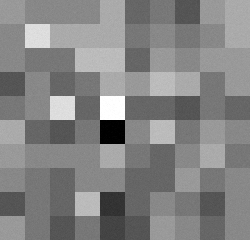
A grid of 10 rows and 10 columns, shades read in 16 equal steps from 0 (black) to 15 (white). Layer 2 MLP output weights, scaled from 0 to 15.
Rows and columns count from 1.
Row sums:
80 91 85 82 79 71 81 73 66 68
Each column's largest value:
10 13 13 11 15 9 11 10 10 10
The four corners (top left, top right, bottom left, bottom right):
9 10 9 8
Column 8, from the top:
5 7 8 10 5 7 8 9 7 8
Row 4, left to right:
5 8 6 7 10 9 11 10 7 9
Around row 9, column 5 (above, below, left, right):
8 4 11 6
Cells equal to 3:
1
